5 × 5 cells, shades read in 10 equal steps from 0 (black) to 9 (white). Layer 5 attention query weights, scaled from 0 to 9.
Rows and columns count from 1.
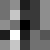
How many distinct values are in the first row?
4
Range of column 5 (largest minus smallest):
2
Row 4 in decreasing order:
9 4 3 1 1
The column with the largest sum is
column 2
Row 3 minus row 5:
0 -3 -2 -2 1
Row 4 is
1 9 1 4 3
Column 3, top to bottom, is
1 2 0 1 2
